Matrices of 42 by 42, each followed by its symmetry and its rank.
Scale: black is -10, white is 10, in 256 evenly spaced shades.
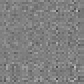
neither, rank five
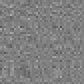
neither, rank five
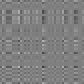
neither, rank one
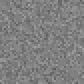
antisymmetric, full rank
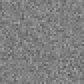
antisymmetric, full rank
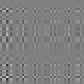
neither, rank one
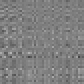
neither, rank three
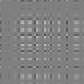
symmetric, rank one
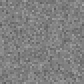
antisymmetric, full rank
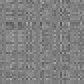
neither, rank three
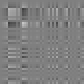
symmetric, rank one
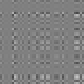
symmetric, rank one
